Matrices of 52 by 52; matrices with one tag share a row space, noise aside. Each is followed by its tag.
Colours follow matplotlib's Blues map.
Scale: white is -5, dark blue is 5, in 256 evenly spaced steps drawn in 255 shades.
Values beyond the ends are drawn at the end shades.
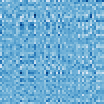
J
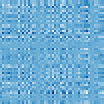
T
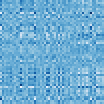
J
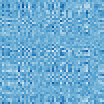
T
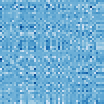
J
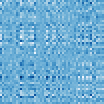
J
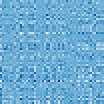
J
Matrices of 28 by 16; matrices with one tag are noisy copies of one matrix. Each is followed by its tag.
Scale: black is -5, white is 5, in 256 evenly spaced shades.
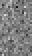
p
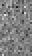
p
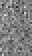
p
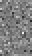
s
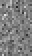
p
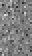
p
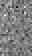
p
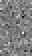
s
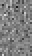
p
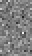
s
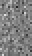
p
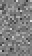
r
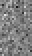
p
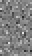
s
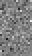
r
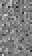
p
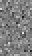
s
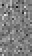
p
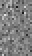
p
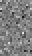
s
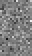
r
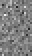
p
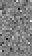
r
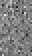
p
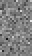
r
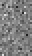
p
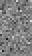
r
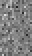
p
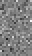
r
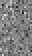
p
